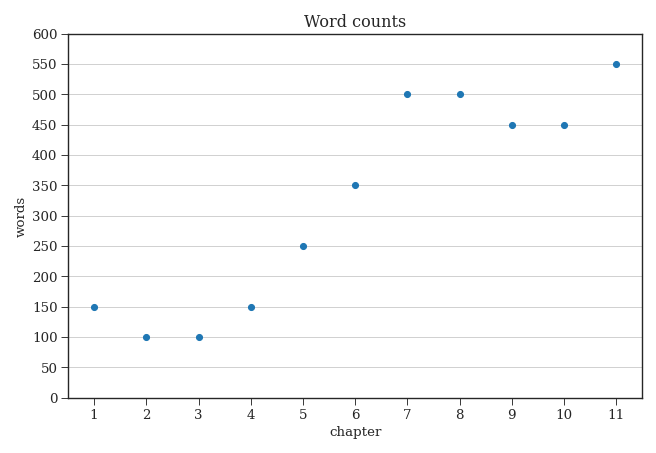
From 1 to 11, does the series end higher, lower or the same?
higher
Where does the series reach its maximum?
11
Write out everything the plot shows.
Title: Word counts
x-axis: chapter, ticks 1 2 3 4 5 6 7 8 9 10 11
y-axis: words, ticks 0 50 100 150 200 250 300 350 400 450 500 550 600
Values:
150 100 100 150 250 350 500 500 450 450 550
